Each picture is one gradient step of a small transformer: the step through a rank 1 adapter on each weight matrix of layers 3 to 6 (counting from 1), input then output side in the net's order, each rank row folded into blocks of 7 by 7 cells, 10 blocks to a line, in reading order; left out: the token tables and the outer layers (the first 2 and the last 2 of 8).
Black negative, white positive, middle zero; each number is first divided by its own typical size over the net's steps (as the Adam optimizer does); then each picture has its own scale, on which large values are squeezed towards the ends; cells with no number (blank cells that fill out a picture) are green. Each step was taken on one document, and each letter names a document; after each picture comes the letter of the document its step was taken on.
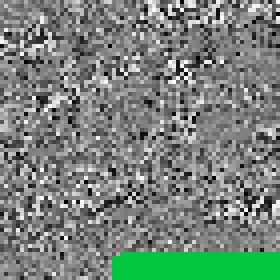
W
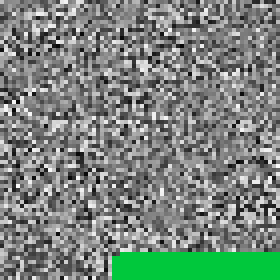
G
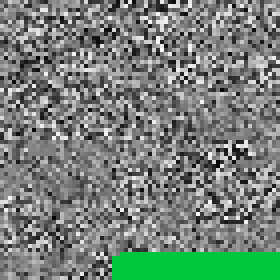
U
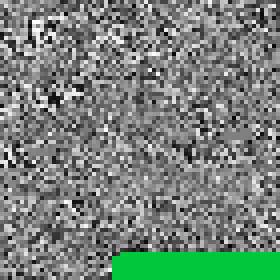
U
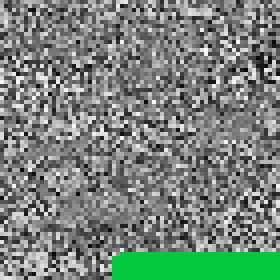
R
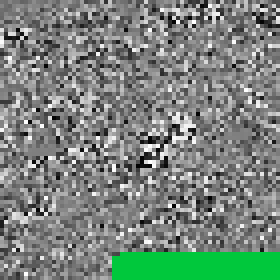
W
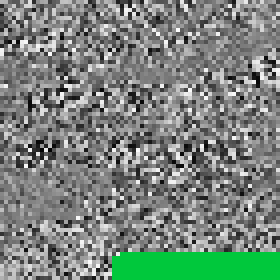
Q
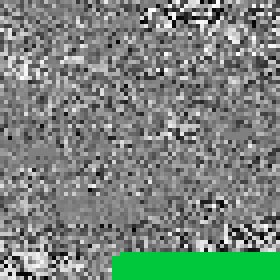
W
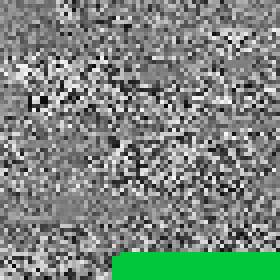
Q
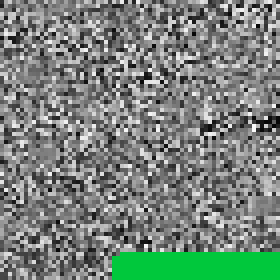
U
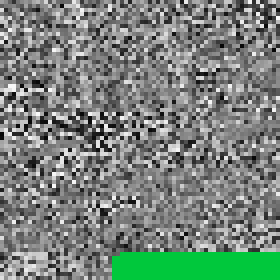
R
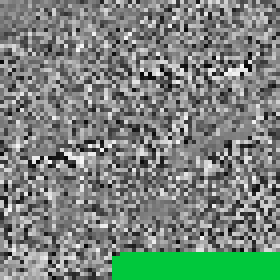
G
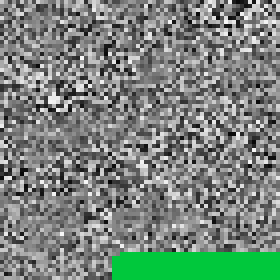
R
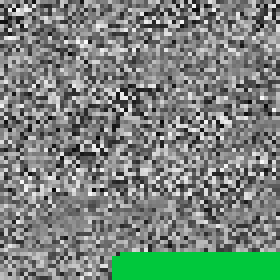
R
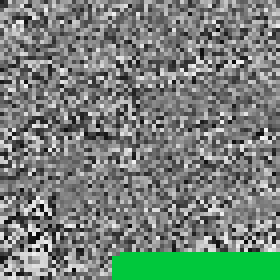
R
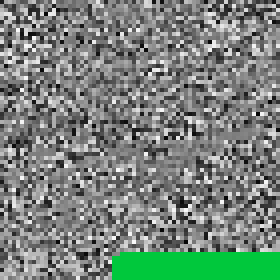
G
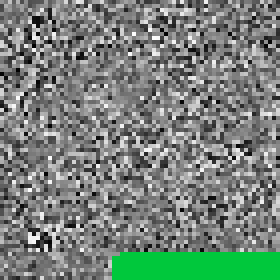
U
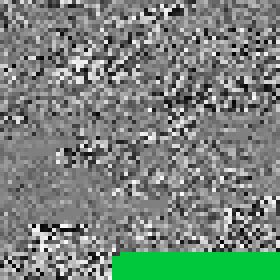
Q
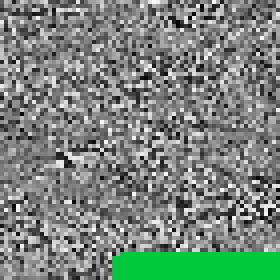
G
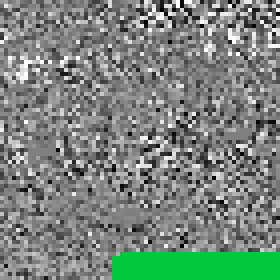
W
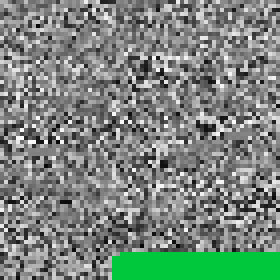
G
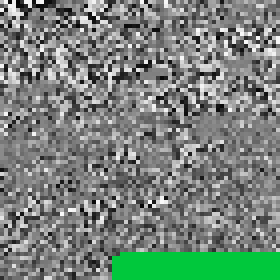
Q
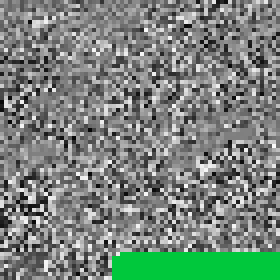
G
